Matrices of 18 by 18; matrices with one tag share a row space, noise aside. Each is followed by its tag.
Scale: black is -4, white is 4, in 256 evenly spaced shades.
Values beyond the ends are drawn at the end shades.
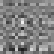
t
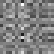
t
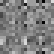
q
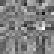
q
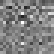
t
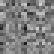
q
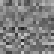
t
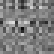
t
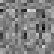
q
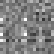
q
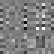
q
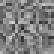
t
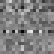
t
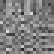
t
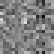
q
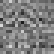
t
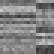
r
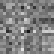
t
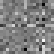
q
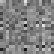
q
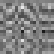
t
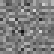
t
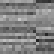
r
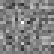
t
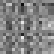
t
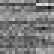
r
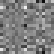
q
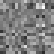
q
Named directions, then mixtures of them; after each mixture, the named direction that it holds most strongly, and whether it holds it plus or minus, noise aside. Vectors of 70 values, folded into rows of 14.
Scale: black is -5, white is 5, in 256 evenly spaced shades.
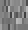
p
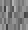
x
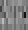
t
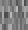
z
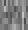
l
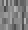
l, minus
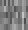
l, plus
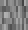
z, minus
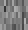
l, minus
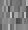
p, minus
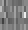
t, minus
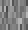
x, minus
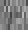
p, plus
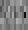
t, plus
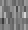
t, minus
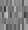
x, plus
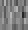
l, minus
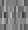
t, plus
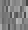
p, plus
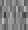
t, plus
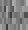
x, plus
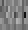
t, plus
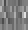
t, minus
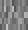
x, minus
